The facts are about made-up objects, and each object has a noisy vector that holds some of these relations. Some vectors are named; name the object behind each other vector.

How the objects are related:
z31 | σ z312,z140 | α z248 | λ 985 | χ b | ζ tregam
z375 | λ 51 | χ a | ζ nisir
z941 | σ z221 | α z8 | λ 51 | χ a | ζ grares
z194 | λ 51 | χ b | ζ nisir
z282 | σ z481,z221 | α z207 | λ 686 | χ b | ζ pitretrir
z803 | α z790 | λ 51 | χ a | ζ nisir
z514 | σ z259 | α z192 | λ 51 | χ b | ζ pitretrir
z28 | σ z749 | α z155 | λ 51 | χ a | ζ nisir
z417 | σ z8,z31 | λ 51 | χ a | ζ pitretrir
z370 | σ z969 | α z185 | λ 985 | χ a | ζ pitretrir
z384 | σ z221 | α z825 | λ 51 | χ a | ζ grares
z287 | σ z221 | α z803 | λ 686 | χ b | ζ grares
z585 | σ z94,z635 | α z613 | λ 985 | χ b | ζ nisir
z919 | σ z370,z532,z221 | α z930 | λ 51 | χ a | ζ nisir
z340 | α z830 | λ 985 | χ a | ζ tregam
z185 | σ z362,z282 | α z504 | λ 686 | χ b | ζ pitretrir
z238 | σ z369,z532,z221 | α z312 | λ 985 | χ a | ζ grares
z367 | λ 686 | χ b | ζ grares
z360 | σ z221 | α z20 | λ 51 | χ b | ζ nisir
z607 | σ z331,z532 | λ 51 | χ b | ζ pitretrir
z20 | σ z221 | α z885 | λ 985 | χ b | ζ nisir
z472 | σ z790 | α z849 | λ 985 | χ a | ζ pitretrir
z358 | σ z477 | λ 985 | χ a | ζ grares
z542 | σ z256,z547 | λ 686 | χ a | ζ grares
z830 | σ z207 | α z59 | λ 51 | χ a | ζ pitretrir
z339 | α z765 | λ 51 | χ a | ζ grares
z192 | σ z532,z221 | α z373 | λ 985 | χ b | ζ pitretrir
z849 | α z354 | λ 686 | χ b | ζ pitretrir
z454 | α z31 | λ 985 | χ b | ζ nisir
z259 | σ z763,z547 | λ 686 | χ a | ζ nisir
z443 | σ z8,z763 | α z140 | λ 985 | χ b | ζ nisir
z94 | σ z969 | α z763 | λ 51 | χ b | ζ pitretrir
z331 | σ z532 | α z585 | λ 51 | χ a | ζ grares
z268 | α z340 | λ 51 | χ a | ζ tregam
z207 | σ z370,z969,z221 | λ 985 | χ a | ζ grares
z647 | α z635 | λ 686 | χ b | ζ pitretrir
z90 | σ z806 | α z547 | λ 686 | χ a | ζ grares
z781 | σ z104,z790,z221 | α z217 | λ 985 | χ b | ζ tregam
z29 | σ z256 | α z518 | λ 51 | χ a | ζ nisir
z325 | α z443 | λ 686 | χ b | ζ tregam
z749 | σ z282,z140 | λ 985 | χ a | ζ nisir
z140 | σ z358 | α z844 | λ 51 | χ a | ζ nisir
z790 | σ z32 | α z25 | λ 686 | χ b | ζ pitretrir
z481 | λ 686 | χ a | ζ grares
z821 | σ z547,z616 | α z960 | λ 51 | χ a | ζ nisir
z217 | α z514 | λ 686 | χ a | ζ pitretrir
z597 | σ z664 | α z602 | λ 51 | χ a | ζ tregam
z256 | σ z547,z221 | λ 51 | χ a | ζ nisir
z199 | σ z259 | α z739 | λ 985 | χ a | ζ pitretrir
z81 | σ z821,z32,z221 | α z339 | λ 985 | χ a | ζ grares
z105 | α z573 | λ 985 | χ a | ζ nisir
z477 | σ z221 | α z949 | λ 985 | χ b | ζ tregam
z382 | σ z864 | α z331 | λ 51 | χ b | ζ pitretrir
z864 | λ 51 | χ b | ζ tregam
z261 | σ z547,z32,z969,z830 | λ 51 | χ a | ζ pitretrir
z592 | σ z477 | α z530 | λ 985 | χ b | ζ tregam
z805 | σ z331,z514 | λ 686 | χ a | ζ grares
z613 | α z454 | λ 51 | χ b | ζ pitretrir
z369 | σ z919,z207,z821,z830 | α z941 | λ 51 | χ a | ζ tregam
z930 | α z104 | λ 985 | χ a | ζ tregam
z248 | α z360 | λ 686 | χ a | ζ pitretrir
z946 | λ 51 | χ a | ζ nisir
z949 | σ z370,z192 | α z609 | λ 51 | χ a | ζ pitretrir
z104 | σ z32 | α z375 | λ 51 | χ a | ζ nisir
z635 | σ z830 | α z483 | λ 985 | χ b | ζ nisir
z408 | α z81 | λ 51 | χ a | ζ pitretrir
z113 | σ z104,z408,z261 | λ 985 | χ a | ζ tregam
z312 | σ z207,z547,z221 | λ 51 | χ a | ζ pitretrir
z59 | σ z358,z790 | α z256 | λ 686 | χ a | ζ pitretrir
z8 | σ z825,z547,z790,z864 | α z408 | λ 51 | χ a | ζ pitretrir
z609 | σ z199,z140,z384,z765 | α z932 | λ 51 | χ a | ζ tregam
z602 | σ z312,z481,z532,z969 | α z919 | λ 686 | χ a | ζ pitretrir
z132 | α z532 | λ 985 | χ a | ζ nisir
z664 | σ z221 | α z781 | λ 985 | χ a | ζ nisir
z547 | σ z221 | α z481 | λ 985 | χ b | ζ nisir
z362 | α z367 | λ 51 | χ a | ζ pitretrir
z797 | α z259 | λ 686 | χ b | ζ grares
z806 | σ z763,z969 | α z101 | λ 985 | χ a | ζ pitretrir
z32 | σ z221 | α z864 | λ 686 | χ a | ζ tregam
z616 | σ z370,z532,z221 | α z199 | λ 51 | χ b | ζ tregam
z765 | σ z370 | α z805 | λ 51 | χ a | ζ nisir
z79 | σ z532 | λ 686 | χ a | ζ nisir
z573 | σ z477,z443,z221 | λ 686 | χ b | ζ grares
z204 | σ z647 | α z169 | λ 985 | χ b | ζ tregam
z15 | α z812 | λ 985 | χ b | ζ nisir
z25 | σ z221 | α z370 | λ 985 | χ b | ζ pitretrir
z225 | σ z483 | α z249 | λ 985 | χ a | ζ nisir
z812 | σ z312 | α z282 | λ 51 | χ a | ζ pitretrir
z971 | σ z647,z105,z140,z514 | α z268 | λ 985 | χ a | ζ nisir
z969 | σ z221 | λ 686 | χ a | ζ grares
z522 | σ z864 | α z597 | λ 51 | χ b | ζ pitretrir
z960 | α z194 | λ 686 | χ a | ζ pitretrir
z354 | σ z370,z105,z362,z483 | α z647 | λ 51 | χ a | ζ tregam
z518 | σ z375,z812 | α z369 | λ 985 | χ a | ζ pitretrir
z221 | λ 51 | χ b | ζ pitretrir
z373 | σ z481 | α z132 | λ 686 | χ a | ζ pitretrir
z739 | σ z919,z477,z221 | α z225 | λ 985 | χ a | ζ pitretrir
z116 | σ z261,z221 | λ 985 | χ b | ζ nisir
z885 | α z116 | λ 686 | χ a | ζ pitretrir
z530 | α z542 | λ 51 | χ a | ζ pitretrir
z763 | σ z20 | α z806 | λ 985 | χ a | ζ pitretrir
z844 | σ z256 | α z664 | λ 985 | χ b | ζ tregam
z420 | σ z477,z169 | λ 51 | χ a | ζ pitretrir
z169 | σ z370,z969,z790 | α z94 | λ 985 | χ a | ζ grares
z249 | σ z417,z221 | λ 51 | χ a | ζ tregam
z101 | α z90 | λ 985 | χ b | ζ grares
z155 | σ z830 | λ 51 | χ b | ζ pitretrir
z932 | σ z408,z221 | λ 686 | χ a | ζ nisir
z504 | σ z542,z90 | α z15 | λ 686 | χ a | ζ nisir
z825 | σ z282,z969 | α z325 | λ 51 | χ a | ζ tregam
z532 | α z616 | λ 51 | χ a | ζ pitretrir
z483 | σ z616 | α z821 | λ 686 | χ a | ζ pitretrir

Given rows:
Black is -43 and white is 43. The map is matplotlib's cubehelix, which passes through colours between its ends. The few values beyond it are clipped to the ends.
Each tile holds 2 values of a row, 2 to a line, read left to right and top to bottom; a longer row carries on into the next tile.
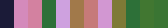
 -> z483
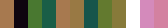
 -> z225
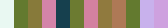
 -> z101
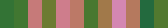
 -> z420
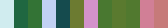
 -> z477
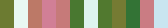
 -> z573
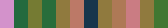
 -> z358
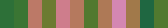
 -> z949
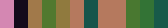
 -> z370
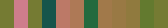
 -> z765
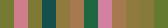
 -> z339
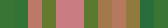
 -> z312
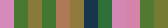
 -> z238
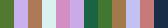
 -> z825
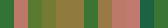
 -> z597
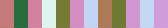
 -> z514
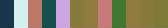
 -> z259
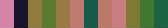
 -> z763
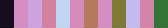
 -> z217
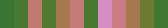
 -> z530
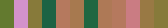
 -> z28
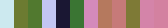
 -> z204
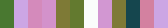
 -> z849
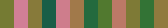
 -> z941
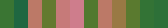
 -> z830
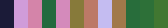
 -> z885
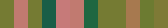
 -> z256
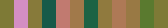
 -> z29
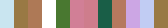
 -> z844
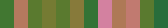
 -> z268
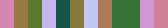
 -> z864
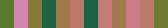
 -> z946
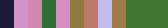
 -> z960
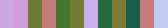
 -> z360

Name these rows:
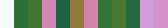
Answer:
z547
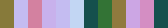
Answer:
z384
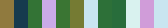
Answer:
z616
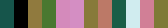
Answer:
z532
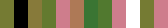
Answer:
z739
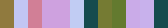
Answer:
z140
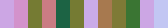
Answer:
z194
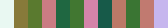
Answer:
z116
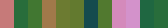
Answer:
z113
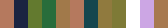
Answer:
z132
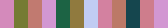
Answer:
z613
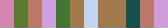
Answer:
z94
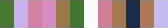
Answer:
z185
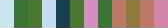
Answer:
z592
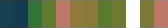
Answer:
z249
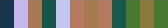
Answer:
z969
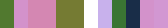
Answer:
z647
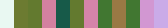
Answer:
z635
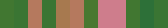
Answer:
z812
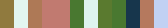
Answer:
z287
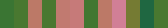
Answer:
z8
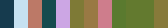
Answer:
z90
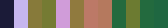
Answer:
z32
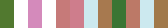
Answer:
z325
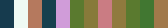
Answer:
z504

